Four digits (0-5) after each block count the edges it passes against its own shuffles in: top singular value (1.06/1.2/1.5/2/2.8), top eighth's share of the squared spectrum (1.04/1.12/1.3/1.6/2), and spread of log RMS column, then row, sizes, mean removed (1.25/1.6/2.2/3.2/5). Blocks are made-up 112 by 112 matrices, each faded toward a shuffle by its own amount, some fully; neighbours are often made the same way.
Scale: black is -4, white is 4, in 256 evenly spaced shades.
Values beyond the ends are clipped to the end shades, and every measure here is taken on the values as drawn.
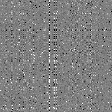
5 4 3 1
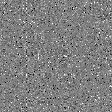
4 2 1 1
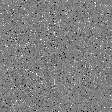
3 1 0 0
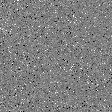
2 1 0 0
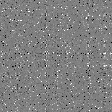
4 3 1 1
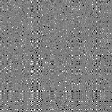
5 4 3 3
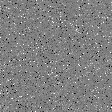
2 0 0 0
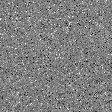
2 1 0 0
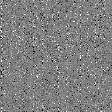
2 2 2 1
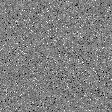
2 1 0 0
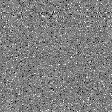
4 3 1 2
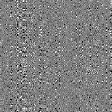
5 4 4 2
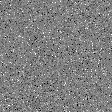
0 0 0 0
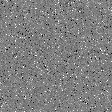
1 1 0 0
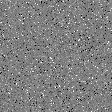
1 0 0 0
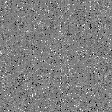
3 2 1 1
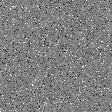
1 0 0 0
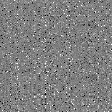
4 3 2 1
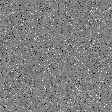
0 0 0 0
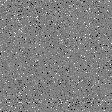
3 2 0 1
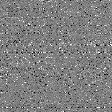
4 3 1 2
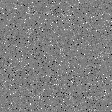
2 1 0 0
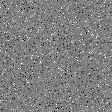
0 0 0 0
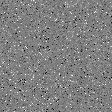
1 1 0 0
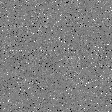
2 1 0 1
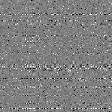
5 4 2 3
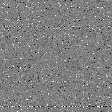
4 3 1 2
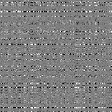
5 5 2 4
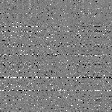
5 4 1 3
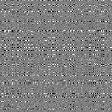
5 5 3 4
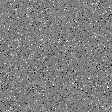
2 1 0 0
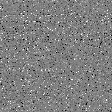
3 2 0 1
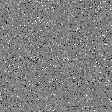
3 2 0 1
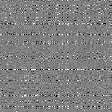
5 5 2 4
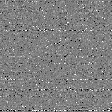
4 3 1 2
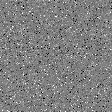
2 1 0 0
